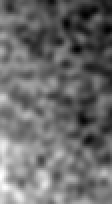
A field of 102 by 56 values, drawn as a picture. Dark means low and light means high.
Average level on the scale: 40%. Odd rows or columns: none. Lone odd cells: none. Ninth with the lowest average: top right. Slope: up to the bottom left.
